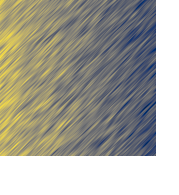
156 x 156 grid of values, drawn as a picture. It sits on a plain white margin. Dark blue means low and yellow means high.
There is an overall slope up to the left. No single row or column stands out from its neighbours. The grain runs diagonally up to the right.
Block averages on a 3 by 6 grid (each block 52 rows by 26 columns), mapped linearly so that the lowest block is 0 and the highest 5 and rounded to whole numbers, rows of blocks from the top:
543210
543210
543210
